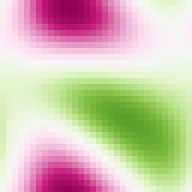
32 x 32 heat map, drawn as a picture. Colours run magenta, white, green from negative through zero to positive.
Stripes: none. Ninth with the lowest average: top middle. Roughest part: bottom middle. Grain: smooth. Lone odd cells: none. Average level on the scale: 50%.
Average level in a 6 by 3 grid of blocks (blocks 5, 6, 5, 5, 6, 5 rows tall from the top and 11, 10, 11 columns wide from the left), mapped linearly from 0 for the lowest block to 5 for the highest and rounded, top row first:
1 0 3 | 2 1 3 | 4 4 4 | 4 5 5 | 2 3 5 | 1 1 4
